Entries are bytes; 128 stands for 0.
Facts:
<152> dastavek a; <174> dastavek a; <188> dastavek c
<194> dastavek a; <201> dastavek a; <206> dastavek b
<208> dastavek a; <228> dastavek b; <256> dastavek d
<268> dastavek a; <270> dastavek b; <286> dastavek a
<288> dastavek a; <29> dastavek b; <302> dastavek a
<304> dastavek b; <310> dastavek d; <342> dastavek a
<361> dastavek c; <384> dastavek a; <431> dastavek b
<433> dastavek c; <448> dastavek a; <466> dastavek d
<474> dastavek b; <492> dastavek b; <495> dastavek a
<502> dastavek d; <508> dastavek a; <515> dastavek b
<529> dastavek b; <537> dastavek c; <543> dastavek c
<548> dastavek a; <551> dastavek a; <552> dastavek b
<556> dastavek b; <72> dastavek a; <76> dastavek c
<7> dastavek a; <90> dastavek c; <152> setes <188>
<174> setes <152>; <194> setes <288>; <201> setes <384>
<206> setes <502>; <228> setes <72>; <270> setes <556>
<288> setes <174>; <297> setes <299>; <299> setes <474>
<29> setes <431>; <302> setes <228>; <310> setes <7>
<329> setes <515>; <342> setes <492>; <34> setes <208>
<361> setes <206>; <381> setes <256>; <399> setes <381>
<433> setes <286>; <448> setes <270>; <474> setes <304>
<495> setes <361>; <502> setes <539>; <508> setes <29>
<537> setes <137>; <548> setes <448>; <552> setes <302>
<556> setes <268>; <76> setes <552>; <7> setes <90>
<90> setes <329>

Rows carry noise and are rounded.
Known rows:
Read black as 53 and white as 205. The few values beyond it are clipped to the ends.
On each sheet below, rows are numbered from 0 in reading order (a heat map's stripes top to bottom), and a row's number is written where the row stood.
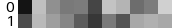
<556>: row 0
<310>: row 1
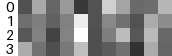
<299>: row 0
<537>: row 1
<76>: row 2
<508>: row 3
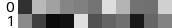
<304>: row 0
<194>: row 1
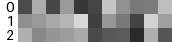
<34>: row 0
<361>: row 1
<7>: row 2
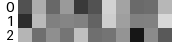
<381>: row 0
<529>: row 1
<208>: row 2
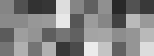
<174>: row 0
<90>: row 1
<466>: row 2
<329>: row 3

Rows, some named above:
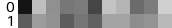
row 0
<556>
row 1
<466>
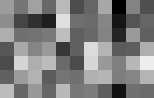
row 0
<268>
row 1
<288>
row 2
<551>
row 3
<137>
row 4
<206>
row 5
<256>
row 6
<72>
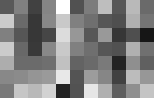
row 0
<76>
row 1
<548>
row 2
<152>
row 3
<548>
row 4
<302>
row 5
<90>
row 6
<539>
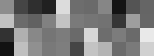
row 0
<288>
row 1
<448>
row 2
<228>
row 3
<556>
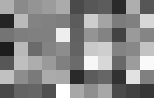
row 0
<7>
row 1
<270>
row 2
<543>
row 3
<552>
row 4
<515>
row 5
<495>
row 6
<188>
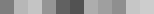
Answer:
<502>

